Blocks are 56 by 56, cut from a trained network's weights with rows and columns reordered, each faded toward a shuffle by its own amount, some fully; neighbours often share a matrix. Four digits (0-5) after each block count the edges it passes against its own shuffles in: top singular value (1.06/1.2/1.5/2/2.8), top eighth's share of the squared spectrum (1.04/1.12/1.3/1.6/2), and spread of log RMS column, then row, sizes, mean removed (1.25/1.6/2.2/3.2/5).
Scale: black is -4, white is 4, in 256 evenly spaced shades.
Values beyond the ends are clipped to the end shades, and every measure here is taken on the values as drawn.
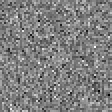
0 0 0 0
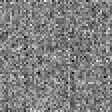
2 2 0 2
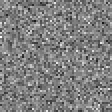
0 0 0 0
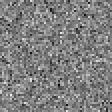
0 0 0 0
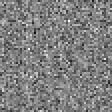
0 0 0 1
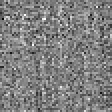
2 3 0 2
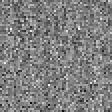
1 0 0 0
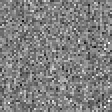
1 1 0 0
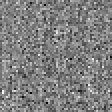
2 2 0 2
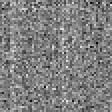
2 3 0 2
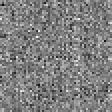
2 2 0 2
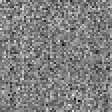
1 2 0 1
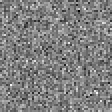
0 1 0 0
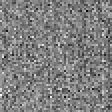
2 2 0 2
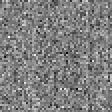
2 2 0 2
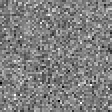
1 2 0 0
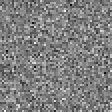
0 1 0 1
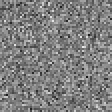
0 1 0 0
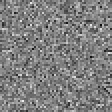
1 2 0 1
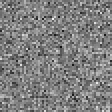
2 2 0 2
